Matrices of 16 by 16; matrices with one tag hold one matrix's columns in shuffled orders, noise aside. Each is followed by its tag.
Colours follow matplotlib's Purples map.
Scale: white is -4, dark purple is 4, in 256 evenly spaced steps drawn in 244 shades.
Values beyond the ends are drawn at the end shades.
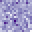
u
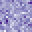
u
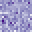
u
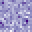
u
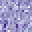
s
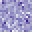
u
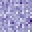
u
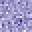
u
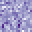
s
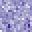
s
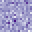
u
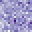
u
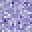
u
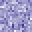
s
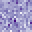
u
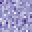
u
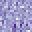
s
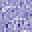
s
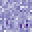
s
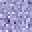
u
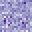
u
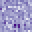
s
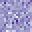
u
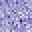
u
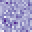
u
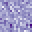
s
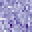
s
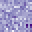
s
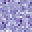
u
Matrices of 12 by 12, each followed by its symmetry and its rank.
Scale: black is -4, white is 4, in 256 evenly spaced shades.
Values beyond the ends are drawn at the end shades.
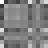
symmetric, rank one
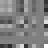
symmetric, rank one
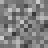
symmetric, full rank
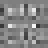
neither, rank two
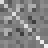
symmetric, full rank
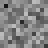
symmetric, full rank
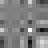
symmetric, rank one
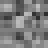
neither, rank two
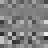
neither, rank two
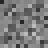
symmetric, full rank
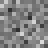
symmetric, full rank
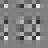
symmetric, rank one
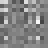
neither, rank two
